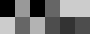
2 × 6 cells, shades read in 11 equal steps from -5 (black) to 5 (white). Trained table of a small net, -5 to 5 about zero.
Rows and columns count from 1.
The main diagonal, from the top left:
-5 -1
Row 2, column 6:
-2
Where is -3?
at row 2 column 5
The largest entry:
3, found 3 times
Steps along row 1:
up down up up same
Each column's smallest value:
-5 -1 -5 -2 -3 -2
